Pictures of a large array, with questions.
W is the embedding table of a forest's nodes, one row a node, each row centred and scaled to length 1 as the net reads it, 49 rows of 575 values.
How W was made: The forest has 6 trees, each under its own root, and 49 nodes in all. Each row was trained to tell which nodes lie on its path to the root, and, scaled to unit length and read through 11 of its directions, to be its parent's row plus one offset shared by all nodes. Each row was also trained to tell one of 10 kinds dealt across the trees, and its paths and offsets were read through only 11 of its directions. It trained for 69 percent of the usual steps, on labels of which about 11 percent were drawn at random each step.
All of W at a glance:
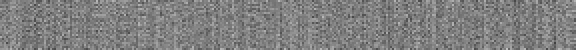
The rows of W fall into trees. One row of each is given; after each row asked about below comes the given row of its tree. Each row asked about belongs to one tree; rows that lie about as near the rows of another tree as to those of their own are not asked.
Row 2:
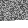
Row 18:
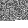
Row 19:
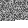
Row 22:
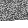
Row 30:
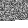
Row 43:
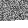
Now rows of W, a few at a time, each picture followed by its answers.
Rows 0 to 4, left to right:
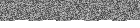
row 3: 22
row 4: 19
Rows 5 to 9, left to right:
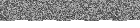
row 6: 22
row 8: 18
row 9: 18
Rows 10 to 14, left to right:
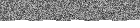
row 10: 2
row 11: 22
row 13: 22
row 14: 2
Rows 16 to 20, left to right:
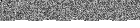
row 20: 18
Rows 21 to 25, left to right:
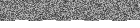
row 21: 30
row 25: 19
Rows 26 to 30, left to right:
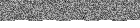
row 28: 22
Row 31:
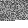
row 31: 30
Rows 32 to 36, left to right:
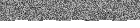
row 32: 18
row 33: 19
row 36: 18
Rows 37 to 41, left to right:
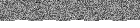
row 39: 43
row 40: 19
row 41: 22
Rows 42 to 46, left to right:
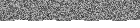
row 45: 22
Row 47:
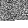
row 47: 22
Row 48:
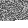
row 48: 18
